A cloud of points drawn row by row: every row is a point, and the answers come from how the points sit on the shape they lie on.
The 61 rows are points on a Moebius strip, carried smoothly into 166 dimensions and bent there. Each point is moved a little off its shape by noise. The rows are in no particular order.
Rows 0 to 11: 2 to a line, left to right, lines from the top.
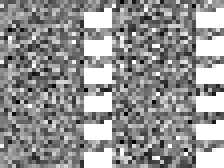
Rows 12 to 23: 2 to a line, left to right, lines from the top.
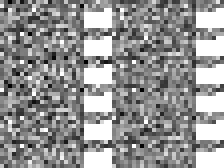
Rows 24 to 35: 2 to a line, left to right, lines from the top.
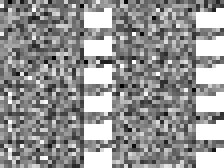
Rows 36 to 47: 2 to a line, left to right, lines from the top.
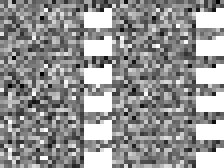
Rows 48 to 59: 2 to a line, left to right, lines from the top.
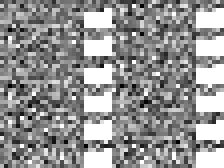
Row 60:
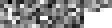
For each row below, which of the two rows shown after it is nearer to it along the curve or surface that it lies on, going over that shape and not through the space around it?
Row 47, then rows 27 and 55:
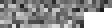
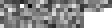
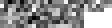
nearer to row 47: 55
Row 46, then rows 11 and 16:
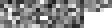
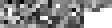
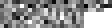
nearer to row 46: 11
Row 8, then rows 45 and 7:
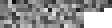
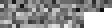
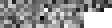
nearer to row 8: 7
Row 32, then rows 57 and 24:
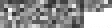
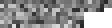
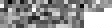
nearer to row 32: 24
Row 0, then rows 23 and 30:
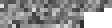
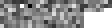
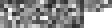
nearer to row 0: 30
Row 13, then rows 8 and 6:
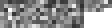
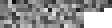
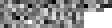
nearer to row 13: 6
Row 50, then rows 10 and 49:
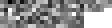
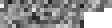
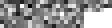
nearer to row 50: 10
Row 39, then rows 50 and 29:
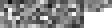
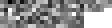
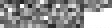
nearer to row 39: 50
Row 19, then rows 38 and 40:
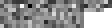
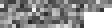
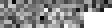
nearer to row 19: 40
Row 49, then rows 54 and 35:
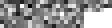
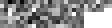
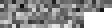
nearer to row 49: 54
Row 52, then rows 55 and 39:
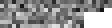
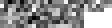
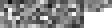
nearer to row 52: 55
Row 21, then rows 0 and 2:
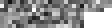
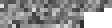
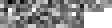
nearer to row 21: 0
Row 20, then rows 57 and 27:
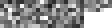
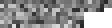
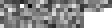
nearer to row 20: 27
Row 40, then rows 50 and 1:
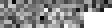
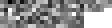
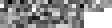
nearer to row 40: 1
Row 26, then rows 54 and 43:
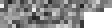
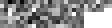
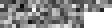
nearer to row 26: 43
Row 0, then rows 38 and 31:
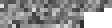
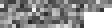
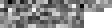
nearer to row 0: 38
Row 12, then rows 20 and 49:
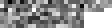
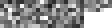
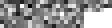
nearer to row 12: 20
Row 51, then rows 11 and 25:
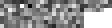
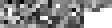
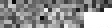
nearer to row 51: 11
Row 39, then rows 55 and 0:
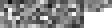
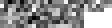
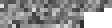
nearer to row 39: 55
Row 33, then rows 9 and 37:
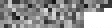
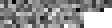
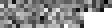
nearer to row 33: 9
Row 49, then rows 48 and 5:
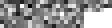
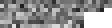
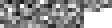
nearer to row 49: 5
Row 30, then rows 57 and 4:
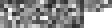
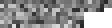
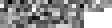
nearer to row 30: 4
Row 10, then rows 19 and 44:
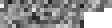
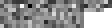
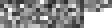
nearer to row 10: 44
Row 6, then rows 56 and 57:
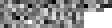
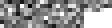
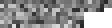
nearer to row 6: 56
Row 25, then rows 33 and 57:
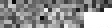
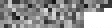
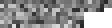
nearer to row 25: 33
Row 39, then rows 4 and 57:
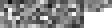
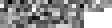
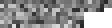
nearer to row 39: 4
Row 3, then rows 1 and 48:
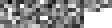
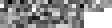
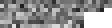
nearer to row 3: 1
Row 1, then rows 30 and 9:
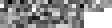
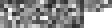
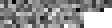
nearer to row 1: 30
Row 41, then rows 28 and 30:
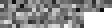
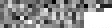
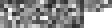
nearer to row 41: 28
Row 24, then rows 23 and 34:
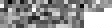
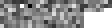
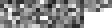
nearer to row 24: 34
